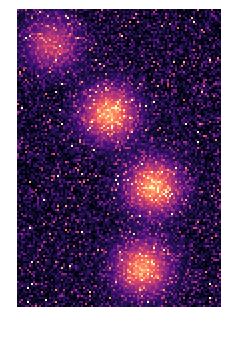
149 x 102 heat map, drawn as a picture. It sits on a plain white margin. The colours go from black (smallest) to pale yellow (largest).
Slope: none. Average level on the scale: 20%. Seam: none. Histogram: skewed, a long tail of high values. Odd rows or columns: none. Bumps: four.
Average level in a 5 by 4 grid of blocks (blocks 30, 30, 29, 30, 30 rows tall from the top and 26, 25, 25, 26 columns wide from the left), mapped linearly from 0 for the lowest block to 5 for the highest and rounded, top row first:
3100 / 0420 / 0131 / 0041 / 0151
